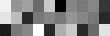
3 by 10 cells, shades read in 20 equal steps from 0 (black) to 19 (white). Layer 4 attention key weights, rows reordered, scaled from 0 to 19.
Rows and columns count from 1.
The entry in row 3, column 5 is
3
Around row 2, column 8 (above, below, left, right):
9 3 11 9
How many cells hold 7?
0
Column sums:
37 34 25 36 28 22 36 22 27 24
